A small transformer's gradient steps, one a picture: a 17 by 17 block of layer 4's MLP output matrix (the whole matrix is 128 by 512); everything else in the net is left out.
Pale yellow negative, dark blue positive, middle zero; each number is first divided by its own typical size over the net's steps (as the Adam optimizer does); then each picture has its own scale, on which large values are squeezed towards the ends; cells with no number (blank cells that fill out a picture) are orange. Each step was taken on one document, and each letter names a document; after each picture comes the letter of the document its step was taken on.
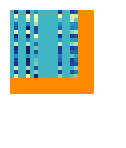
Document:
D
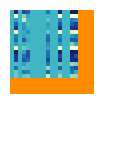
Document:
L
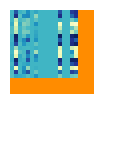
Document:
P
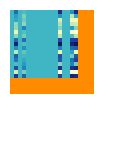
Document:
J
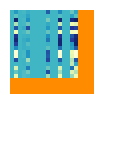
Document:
L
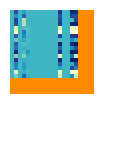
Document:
J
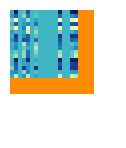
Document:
P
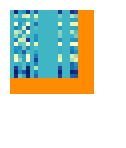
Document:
D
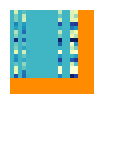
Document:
J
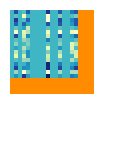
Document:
L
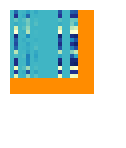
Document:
P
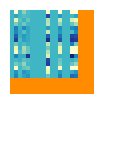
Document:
L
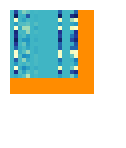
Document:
P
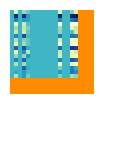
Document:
J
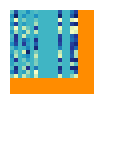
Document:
P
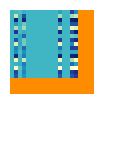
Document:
J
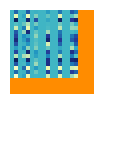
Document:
L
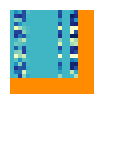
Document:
J
